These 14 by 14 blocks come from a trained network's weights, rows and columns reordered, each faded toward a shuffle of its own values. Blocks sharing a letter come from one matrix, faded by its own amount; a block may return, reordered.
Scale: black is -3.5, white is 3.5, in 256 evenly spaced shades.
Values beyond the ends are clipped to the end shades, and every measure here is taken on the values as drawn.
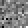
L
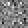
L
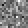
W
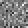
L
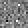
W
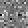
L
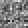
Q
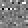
L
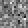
Q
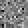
W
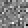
W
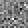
L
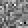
W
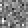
W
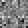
Q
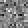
W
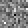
Q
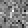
W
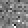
W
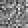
Q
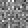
Q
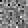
W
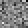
W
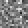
Q
